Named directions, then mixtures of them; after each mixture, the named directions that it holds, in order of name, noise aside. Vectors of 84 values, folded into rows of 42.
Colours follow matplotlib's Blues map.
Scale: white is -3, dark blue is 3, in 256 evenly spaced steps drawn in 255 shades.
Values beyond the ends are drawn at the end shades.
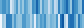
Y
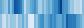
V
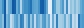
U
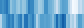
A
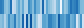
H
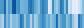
A, U, V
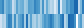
H, Y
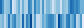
H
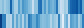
A, V, Y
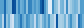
U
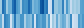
U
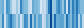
U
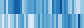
U, V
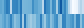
A, H, V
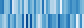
H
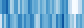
A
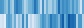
H, V, Y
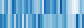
A, H, Y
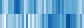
H, V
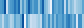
H, U, V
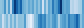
H, V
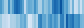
V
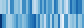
A, V, Y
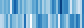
H, V, Y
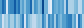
H, U, V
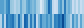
A, U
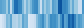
V, Y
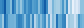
A, U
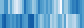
V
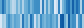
H, Y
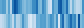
U, V, Y
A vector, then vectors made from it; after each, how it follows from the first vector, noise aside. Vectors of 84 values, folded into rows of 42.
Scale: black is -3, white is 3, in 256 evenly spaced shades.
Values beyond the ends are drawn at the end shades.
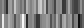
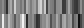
copied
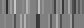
partly zeroed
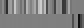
partly zeroed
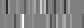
partly zeroed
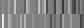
partly zeroed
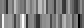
copied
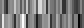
copied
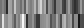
copied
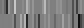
partly zeroed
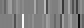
partly zeroed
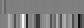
partly zeroed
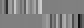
partly zeroed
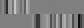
partly zeroed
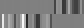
partly zeroed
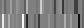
partly zeroed
